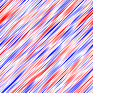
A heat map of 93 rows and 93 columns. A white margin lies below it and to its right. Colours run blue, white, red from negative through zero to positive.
Histogram: bell-shaped. Grain: diagonal, up to the right. Slope: none. Mirror symmetry: none. Odd rows or columns: none. Average level on the scale: 50%.
